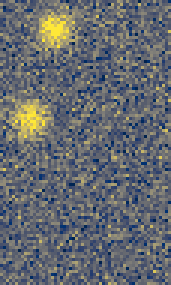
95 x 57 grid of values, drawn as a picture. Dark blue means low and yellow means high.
No single row or column stands out from its neighbours. Neither half mirrors the other. No regular stripes run through it. There are two bumps.
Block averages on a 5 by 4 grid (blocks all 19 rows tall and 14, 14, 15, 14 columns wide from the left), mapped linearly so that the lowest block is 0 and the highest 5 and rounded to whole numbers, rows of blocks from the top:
1 5 1 0
2 0 0 0
3 1 0 0
0 0 0 0
0 0 0 0
